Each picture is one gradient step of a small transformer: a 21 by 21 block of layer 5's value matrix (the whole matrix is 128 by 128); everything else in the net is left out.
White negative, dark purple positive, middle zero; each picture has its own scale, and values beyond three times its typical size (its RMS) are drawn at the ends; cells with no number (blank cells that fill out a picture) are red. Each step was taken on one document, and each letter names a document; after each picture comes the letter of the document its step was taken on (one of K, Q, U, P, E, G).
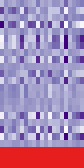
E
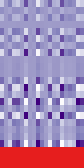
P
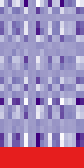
P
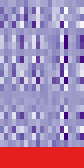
E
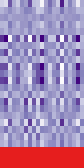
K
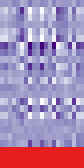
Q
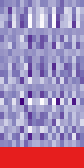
Q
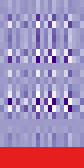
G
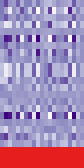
G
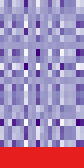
P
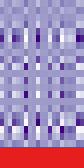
P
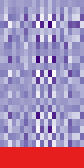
G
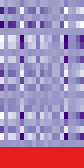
E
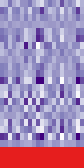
K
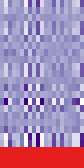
K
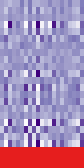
K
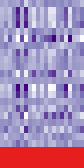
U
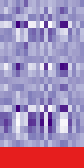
U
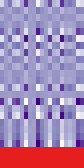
P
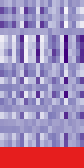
E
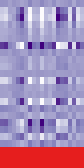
Q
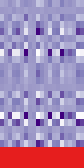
P
